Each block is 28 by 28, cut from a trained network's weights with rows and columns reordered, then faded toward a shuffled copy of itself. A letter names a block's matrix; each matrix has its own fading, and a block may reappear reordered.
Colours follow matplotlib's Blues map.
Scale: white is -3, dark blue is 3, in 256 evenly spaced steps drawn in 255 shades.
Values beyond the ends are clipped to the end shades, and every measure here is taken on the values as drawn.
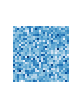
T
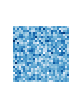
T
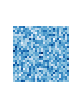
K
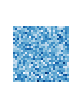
T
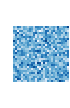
T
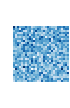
K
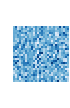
T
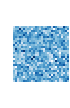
K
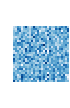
T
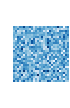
T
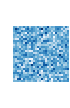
T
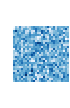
T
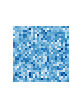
T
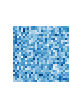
K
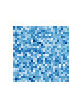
K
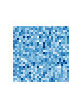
T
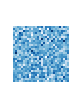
T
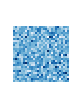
T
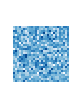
T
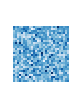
K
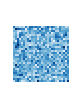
T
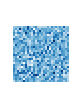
K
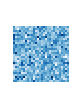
T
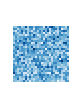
K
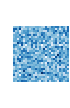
T
